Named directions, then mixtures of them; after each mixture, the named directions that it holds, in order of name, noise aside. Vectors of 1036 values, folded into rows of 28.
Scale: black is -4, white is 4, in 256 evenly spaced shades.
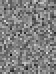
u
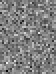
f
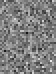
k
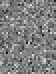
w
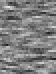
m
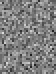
f, u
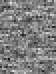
k, m, u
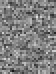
m, u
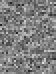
f, m, w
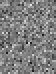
w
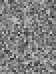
k, u, w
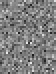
w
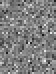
w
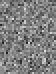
f, w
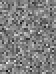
f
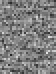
m, u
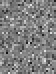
w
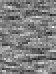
m
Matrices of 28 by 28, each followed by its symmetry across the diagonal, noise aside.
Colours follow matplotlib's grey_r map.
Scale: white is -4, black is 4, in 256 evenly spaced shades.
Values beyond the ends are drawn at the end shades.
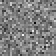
antisymmetric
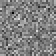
symmetric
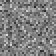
antisymmetric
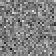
neither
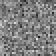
antisymmetric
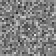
symmetric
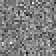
neither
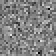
neither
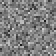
symmetric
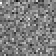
neither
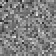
symmetric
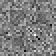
symmetric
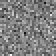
neither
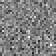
neither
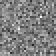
neither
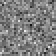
antisymmetric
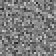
neither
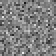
neither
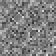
symmetric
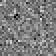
symmetric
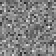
neither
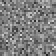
antisymmetric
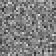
antisymmetric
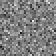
antisymmetric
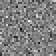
antisymmetric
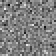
antisymmetric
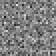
antisymmetric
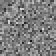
symmetric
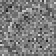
symmetric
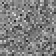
symmetric
